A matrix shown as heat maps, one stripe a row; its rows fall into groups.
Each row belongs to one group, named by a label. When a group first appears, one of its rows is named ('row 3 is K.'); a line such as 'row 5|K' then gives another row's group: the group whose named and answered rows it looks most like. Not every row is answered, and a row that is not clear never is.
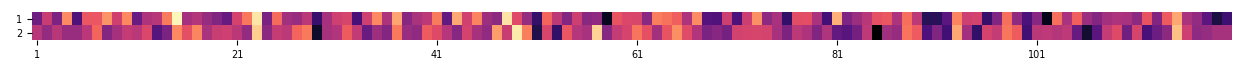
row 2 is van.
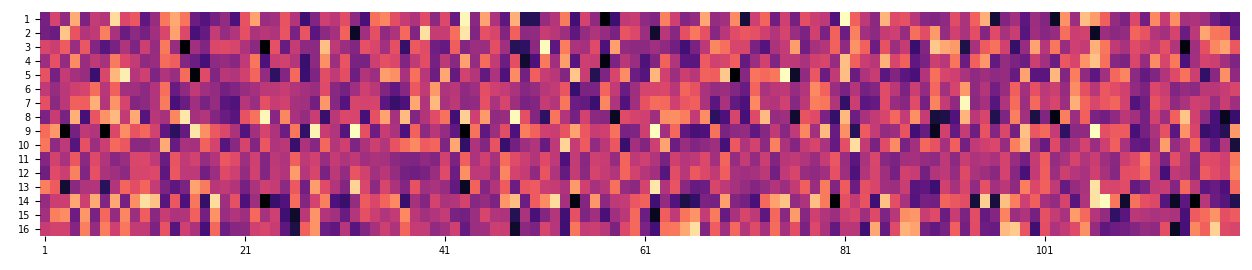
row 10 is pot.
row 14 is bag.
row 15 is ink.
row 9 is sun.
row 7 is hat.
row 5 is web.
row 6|hat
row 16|ink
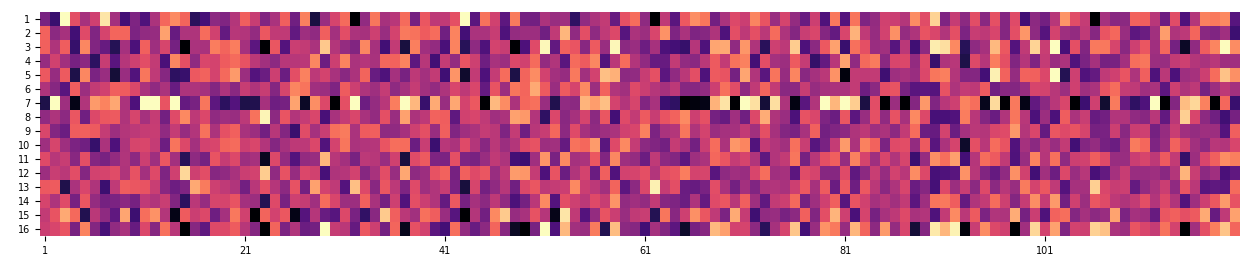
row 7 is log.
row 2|pot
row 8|van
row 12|van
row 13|sun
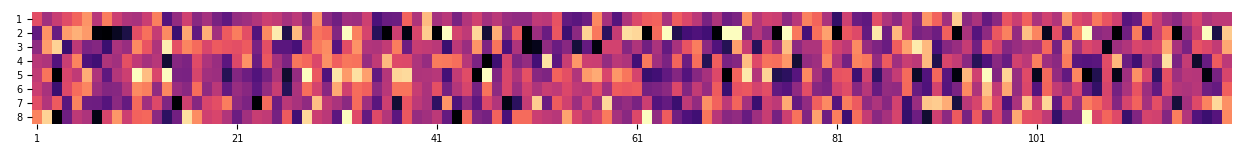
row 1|hat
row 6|log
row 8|sun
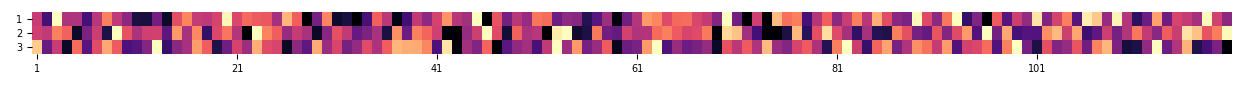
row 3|pot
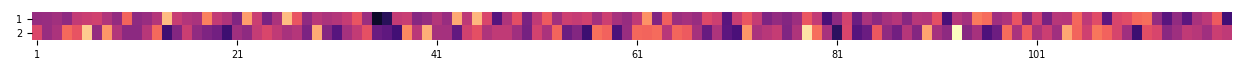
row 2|hat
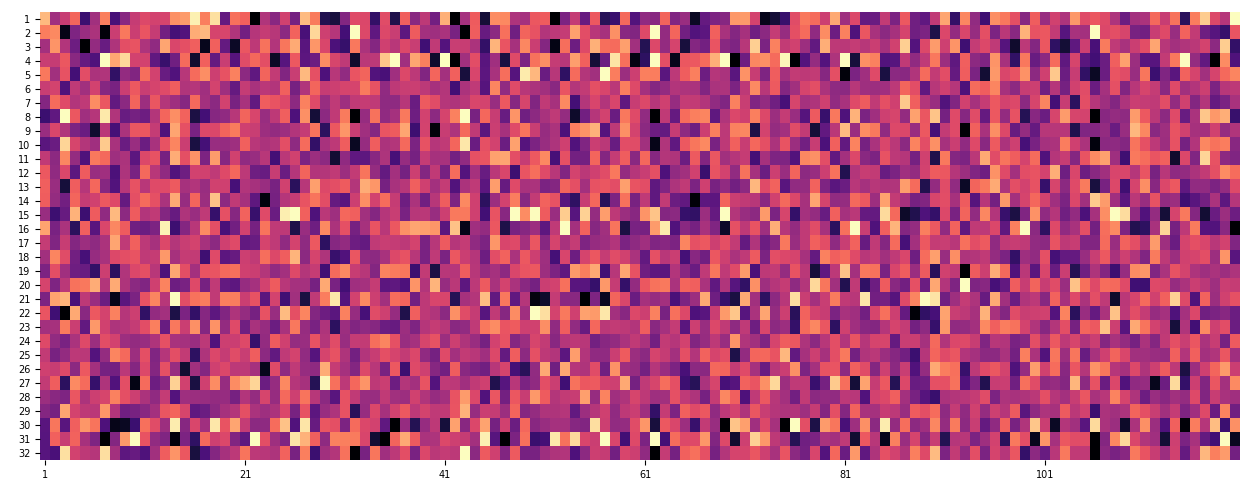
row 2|sun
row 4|web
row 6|log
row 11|bag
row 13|log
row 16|pot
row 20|hat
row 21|ink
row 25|web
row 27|web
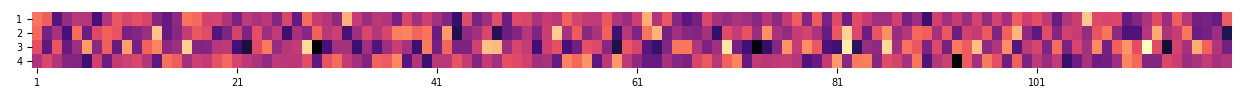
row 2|pot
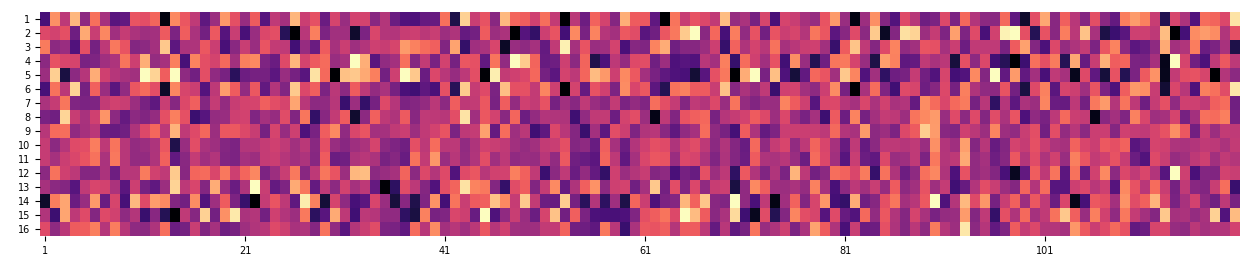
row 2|ink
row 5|log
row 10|hat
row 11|hat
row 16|hat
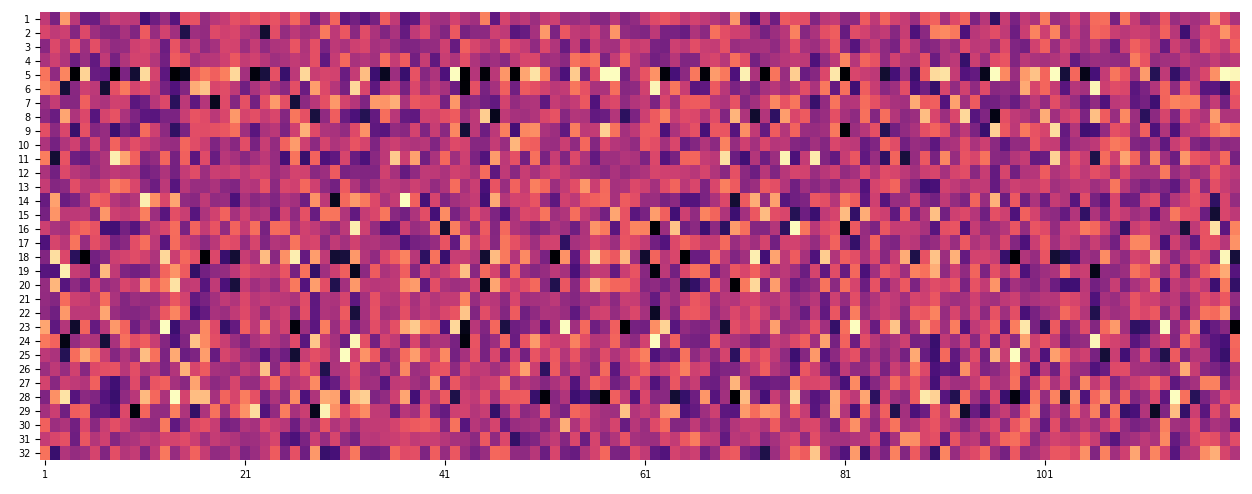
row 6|sun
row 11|web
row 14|log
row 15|web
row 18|log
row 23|pot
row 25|log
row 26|van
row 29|web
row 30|pot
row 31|ink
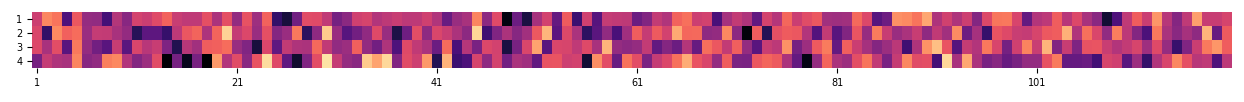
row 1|ink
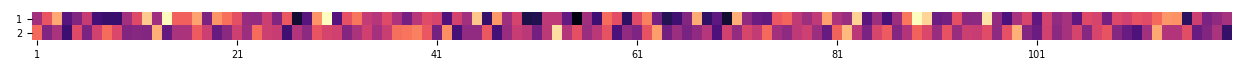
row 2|pot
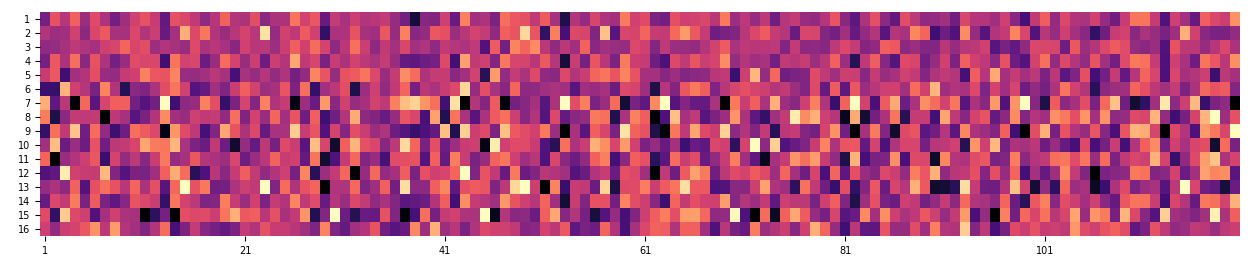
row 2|van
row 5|log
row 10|log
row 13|van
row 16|hat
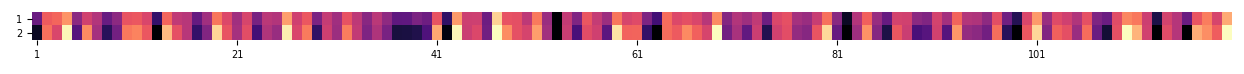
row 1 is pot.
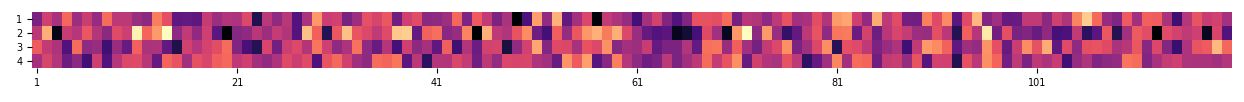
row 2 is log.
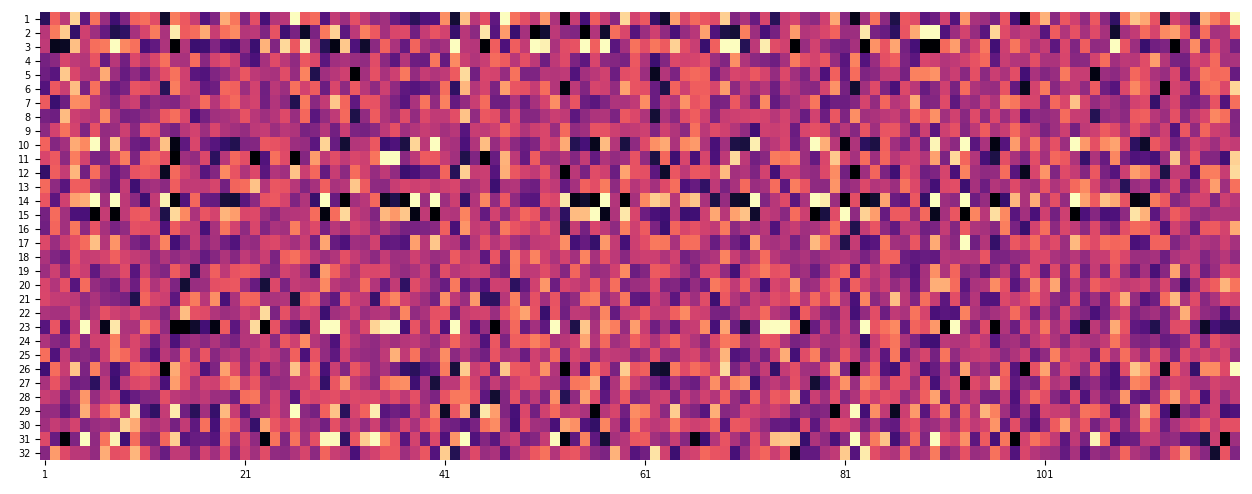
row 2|ink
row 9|bag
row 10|hat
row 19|web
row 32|web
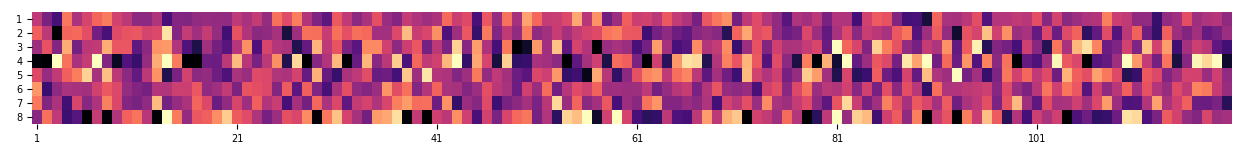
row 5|hat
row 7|pot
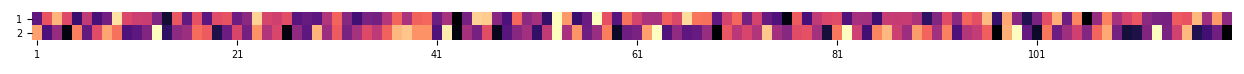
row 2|pot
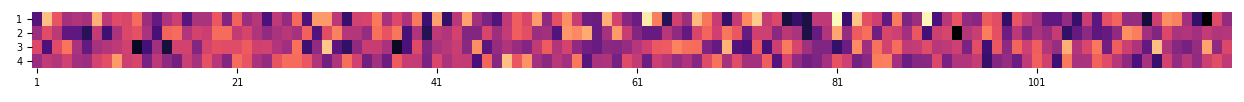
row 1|web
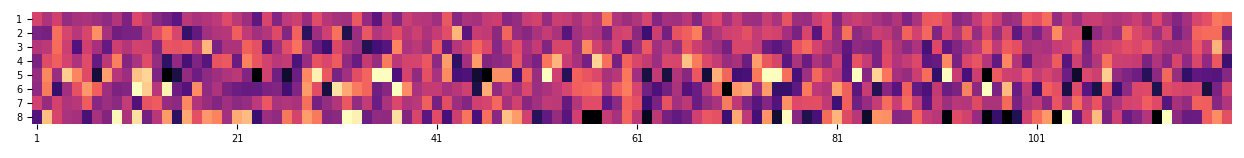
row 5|bag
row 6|log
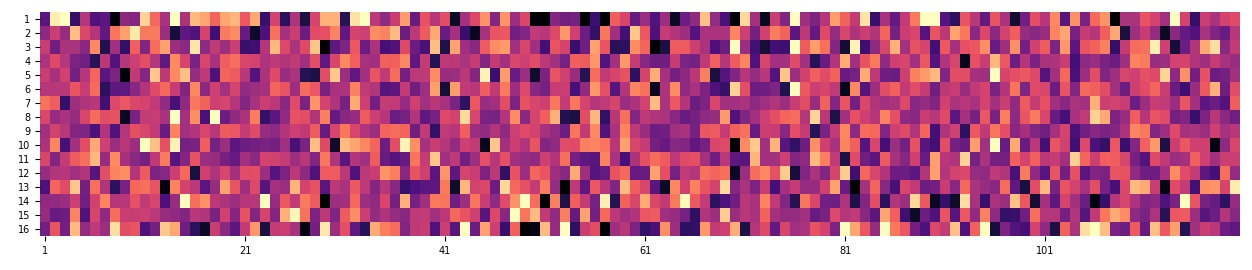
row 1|ink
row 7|sun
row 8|bag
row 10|log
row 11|hat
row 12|web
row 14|van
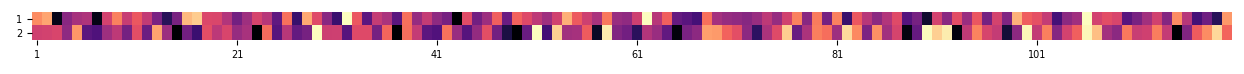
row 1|sun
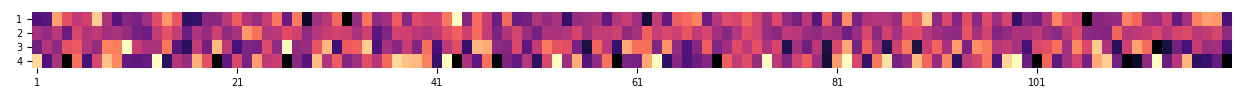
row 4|pot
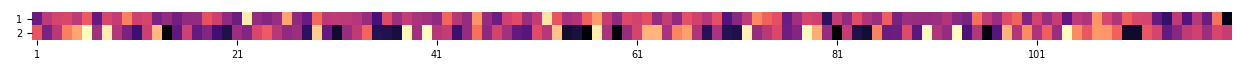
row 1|bag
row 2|hat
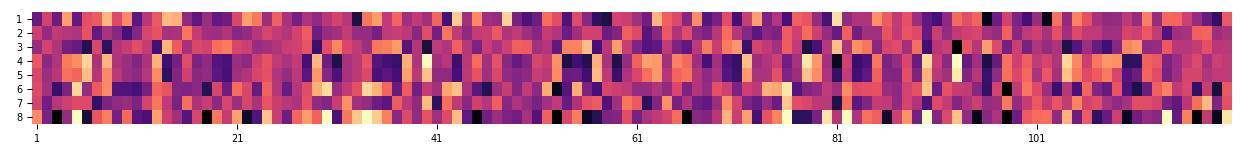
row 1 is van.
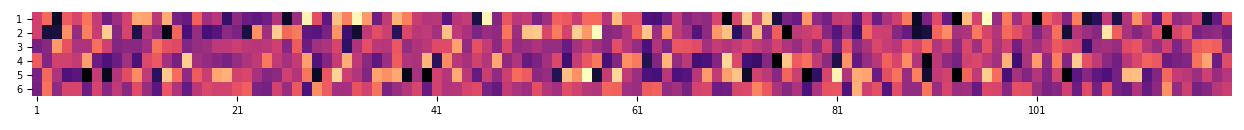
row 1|log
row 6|web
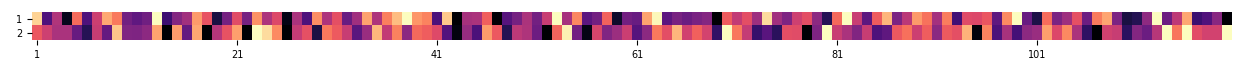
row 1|pot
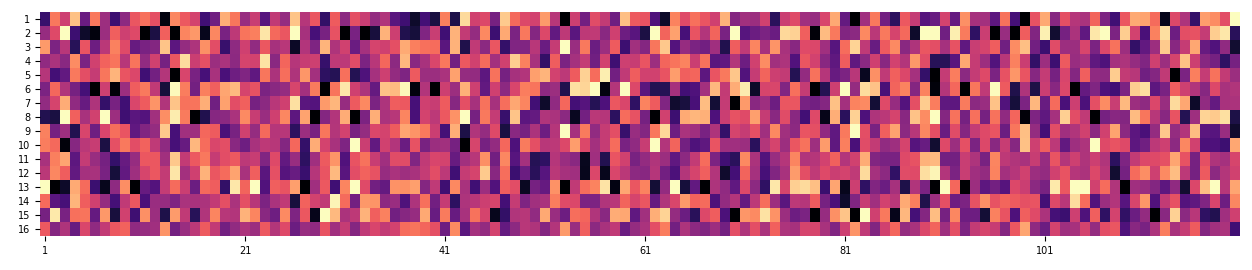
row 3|pot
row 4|van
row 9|pot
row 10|sun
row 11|ink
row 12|ink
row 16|pot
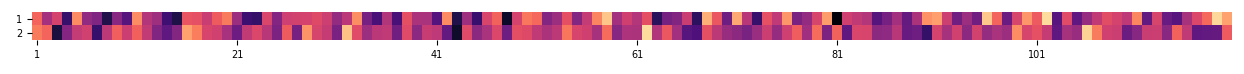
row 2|sun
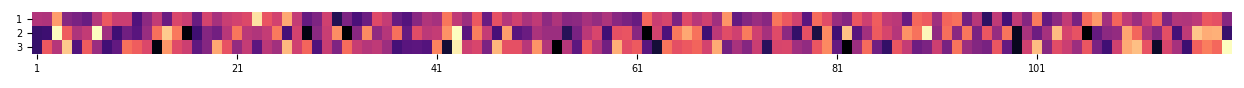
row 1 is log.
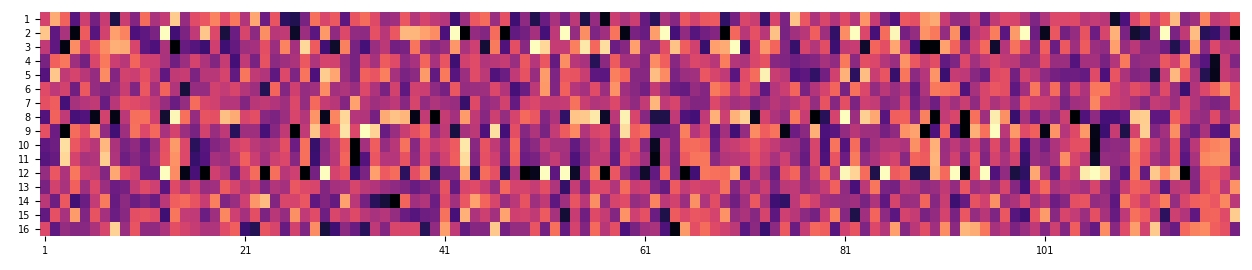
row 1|ink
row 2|pot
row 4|web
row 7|sun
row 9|log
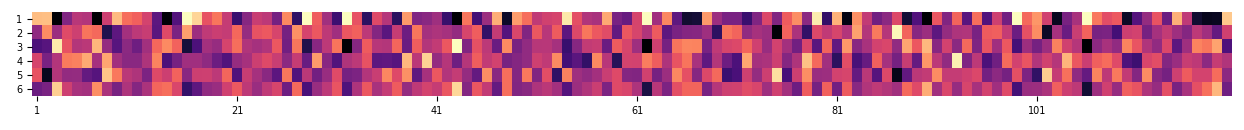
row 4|hat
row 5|web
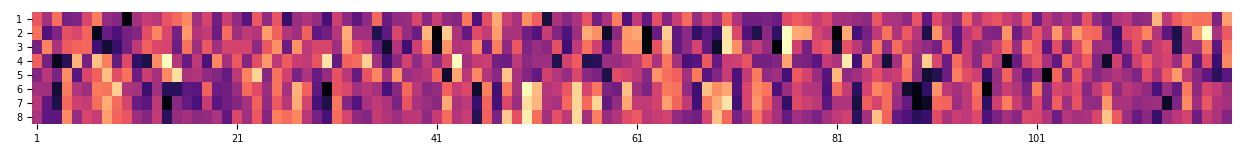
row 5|van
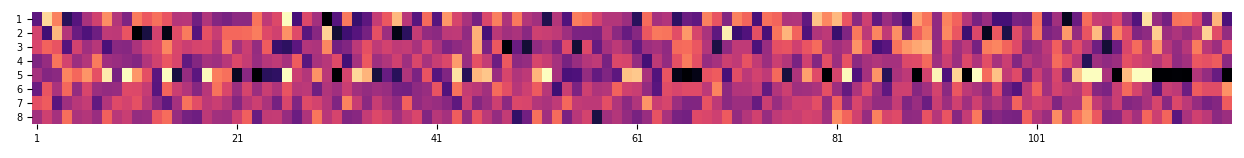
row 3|ink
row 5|bag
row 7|sun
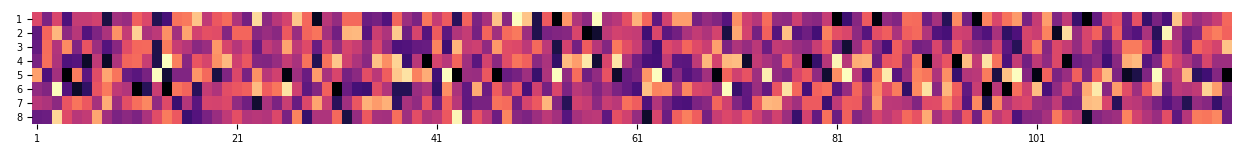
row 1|van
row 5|pot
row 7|bag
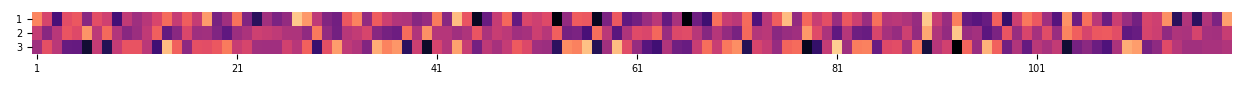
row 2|hat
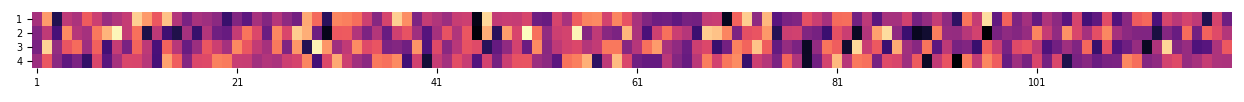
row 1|log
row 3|web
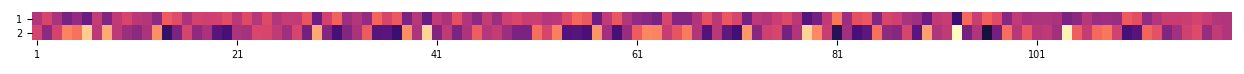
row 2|hat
